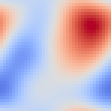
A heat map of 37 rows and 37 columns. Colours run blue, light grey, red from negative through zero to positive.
No lone cell stands out from its neighbours. Neither half mirrors the other. No regular stripes run through it. The top right is the ninth with the highest average. The bottom middle is the calmest part.
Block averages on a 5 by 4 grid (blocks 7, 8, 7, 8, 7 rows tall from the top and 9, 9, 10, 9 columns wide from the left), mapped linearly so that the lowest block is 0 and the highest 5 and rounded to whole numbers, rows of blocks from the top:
2134 / 2145 / 0133 / 0221 / 1221
